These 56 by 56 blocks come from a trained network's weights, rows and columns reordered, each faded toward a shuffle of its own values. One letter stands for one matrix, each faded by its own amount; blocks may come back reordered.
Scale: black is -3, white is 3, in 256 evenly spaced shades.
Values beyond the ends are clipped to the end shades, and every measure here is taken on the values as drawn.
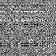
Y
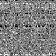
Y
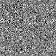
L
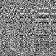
Y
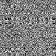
Y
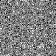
L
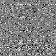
L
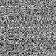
Y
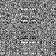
Y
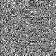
L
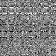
Y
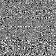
L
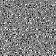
L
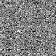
L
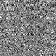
L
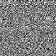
Y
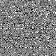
L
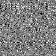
L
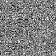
L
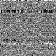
Y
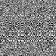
Y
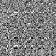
Y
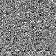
L
